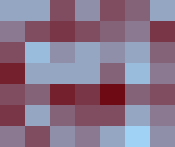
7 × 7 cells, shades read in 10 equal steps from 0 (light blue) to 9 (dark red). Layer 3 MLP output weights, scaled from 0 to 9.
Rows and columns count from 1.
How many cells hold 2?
11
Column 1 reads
2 4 6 8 6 7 4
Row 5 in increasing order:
5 5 6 6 7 8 9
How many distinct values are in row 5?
5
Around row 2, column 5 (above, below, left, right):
6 3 6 4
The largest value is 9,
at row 5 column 5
